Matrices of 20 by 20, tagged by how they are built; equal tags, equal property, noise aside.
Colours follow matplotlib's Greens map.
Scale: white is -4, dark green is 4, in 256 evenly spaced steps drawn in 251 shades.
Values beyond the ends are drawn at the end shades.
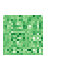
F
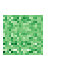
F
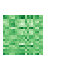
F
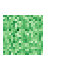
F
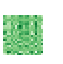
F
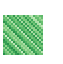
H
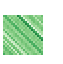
H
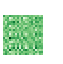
F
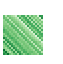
H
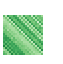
H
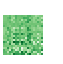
F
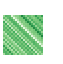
H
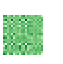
F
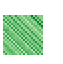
H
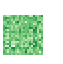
F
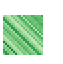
H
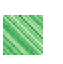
H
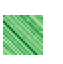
H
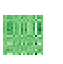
F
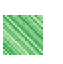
H
